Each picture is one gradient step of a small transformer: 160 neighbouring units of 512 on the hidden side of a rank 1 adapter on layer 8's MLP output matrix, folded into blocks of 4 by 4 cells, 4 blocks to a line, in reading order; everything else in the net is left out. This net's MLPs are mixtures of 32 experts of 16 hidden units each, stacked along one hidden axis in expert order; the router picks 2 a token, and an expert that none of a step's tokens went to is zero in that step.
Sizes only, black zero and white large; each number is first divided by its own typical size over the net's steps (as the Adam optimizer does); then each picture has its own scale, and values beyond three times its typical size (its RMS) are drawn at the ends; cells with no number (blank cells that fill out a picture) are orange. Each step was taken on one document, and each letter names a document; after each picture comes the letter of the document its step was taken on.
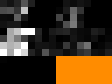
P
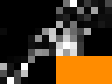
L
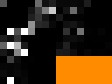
P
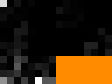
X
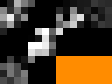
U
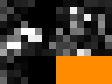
P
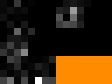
X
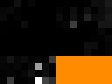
X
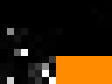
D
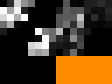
U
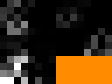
X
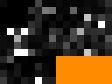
P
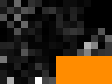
X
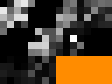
U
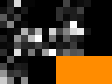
P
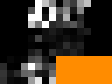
L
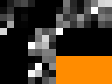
U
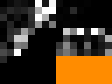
P
